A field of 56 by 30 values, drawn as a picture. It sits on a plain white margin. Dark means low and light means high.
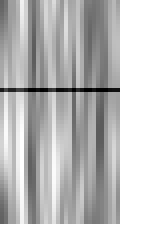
Ninth with the highest average: bottom middle. Odd lines: row 23. Grain: streaks running down. Calmest part: top right.
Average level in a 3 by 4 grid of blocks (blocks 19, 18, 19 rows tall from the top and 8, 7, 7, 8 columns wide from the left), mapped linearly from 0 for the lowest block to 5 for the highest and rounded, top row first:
3230
5210
4531
